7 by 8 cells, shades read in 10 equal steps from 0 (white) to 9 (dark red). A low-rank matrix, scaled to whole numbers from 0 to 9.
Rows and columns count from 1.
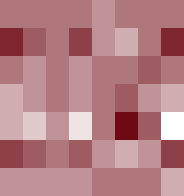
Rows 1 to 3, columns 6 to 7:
5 5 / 3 5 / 5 6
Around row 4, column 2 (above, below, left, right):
4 2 3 5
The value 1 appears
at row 5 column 4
